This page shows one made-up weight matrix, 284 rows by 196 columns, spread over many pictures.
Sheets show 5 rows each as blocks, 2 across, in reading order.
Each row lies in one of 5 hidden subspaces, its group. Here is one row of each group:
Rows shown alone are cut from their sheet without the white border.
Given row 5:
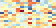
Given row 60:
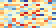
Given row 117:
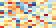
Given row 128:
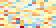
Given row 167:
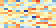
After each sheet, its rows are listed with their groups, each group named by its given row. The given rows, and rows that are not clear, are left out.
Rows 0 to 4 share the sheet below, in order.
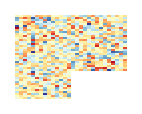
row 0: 117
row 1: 5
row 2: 5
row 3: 128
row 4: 5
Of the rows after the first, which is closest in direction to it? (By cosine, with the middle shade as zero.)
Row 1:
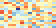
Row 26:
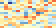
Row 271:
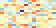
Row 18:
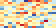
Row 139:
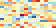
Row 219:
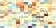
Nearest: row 271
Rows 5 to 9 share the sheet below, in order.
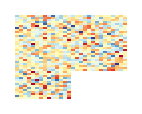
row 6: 5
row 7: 5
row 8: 60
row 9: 128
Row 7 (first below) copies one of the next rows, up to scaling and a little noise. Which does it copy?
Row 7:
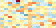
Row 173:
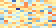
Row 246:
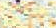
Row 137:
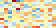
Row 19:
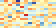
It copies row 246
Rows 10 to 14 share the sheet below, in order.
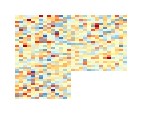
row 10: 128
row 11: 167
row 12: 167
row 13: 60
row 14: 5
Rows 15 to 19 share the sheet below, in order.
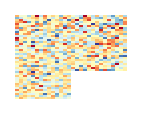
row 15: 128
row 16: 60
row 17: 5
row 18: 60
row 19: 5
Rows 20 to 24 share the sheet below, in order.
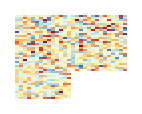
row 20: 117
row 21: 60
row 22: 5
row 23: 167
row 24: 60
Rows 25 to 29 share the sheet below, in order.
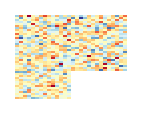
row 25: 5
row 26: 167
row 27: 60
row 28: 117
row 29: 60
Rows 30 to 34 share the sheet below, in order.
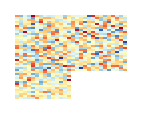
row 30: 5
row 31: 128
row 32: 117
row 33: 167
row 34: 117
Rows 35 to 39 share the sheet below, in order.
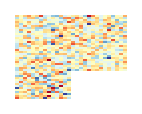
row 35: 60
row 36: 5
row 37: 167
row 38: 60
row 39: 117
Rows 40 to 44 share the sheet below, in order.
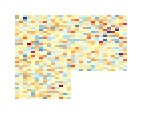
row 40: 167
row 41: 117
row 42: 5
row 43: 128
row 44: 117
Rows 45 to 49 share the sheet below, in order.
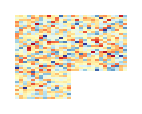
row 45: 128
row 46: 60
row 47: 128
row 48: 60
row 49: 5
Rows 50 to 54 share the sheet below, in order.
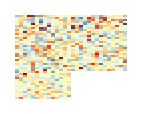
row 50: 5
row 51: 117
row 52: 117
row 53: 167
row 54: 167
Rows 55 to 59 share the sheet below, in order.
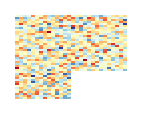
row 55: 167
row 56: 117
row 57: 128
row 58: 128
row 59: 5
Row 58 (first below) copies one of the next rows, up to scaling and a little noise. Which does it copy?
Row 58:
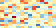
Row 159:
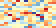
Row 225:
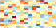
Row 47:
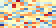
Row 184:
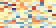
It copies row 225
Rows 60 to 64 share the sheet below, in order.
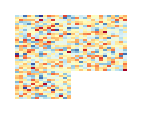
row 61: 167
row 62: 117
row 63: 128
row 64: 5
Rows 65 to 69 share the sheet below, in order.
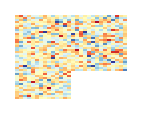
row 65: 128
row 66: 128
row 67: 5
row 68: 128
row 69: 167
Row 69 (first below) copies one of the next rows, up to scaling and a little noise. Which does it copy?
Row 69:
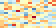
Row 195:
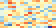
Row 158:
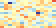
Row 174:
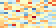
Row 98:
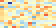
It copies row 174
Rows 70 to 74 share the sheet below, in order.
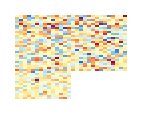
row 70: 60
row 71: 167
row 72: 128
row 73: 128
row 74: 128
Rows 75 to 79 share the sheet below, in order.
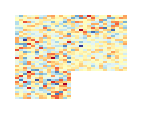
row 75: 167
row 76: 128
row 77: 60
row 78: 167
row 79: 60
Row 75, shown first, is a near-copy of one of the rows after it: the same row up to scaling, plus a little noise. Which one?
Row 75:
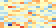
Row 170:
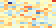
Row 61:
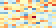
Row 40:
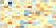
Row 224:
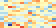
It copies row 224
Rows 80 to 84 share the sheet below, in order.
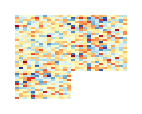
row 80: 117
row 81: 117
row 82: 128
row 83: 117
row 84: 117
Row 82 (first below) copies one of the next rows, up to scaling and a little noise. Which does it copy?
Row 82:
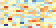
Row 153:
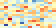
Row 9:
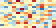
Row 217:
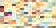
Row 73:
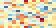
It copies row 153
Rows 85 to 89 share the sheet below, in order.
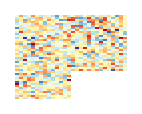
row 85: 5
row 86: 117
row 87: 5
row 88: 128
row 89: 117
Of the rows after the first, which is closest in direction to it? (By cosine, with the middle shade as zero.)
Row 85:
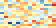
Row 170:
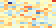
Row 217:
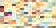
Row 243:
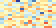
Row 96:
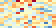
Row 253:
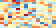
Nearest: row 96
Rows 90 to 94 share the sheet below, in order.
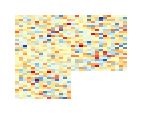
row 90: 117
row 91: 5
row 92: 167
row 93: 167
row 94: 128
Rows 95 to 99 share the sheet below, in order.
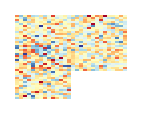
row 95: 167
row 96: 128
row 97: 117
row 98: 167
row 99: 167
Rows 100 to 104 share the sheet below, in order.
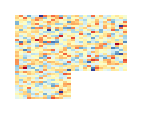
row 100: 60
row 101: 128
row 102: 167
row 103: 128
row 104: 60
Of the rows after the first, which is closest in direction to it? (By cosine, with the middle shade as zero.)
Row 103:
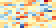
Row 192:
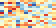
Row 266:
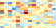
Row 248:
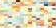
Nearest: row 192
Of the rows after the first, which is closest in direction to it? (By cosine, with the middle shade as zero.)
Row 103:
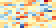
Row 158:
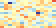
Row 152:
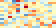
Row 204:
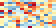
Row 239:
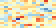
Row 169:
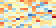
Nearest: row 239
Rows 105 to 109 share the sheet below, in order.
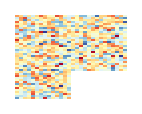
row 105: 128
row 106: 60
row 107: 60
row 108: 60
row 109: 117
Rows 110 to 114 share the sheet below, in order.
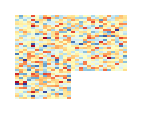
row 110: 5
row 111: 117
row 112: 5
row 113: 60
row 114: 117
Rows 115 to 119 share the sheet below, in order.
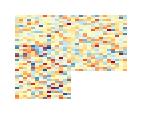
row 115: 117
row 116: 60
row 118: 128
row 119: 117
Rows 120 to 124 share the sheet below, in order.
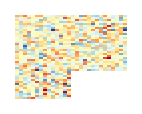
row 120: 60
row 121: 60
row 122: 167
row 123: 60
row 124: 5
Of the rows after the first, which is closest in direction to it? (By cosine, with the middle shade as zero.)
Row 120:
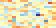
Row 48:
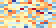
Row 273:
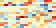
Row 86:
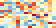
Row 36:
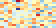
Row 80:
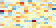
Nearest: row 273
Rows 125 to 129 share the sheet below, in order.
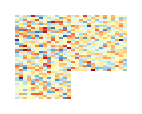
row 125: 128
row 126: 5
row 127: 167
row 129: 128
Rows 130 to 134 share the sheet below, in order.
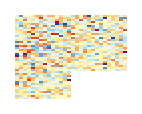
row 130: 128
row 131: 5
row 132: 117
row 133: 117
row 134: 117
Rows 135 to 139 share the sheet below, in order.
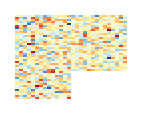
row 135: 117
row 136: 60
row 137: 5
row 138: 60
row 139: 167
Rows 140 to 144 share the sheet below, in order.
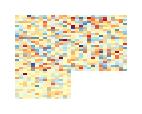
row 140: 5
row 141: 117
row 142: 117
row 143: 167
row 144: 167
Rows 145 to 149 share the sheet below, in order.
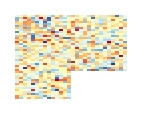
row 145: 117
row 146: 128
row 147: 167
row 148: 128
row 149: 128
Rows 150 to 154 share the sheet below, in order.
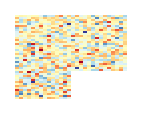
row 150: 117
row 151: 128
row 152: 5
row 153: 128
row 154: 5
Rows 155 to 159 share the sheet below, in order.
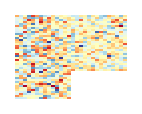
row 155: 5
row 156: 128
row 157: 117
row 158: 167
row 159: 128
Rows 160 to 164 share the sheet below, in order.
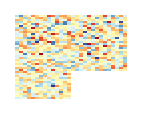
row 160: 128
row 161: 128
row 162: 167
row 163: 5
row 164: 60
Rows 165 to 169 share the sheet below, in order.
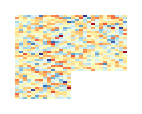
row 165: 60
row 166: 60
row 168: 117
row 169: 128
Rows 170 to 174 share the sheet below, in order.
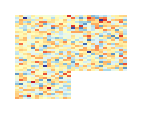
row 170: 167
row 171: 117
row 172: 5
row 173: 5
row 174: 167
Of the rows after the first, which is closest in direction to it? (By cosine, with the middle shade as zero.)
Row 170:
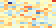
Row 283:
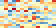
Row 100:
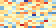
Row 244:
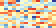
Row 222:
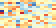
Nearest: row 283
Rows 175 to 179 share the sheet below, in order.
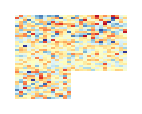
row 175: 128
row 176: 128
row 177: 167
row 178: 117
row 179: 5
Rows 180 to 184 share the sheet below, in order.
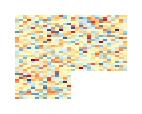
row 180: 117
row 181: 117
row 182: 128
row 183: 167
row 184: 128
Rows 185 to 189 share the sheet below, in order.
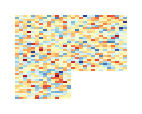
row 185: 128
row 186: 60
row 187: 5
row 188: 128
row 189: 128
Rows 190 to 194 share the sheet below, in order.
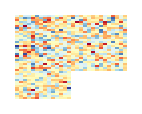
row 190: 117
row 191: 128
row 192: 117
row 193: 128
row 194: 128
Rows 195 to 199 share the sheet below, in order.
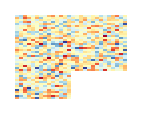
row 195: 167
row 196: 117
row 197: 60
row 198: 128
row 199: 128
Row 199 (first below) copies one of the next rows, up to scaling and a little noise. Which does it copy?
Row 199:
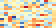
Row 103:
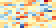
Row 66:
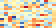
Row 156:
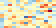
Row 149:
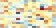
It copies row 66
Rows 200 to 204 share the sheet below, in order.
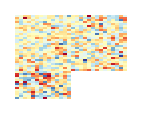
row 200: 167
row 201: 5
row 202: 128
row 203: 128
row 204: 117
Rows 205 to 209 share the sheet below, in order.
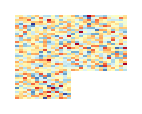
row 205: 5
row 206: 5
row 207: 167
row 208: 5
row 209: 117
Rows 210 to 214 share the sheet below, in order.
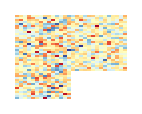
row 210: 60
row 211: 167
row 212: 60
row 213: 167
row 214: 117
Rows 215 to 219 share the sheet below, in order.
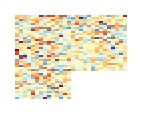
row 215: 60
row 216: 167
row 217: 128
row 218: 128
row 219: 117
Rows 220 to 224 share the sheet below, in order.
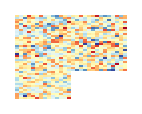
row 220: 60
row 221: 60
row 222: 117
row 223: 60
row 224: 167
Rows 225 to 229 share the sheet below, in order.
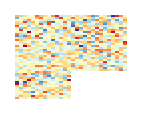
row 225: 128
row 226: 128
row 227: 167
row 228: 167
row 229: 117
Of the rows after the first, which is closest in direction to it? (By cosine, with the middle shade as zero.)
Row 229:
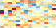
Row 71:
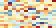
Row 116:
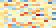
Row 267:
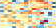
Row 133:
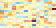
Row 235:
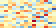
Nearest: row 133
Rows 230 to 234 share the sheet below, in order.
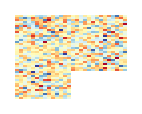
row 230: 117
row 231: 117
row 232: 128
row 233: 117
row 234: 5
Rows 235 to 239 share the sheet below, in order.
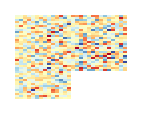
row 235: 117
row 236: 60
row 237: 117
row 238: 60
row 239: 128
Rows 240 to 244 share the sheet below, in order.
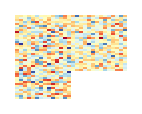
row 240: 117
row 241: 5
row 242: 5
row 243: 128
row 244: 167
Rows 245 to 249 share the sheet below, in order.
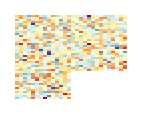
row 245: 5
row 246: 5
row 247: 5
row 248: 5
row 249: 117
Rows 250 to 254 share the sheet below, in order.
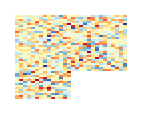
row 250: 117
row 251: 117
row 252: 5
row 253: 5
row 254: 167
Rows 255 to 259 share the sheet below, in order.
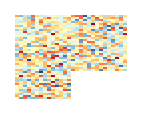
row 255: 5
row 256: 60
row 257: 60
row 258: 117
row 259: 60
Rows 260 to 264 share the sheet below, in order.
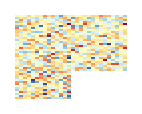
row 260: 117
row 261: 117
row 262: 60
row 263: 167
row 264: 5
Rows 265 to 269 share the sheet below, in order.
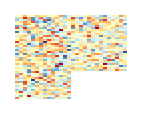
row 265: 117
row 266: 117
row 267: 60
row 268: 117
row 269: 5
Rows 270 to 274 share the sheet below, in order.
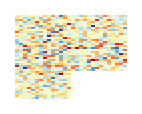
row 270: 117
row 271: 60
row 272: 167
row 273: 128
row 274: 128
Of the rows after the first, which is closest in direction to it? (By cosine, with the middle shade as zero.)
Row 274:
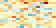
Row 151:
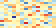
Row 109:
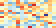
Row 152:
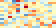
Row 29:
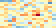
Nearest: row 152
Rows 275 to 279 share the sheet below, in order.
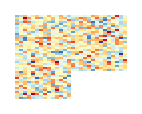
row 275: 167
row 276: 117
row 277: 128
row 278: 128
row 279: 5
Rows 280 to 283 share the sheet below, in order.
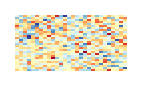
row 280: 5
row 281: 5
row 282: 60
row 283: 167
